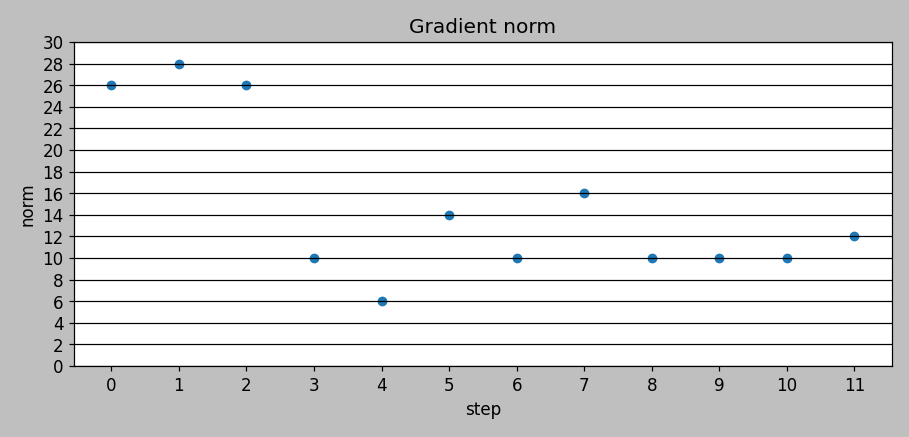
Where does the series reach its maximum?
1
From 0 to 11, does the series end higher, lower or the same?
lower
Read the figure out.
Title: Gradient norm
x-axis: step, ticks 0 1 2 3 4 5 6 7 8 9 10 11
y-axis: norm, ticks 0 2 4 6 8 10 12 14 16 18 20 22 24 26 28 30
Values:
26 28 26 10 6 14 10 16 10 10 10 12
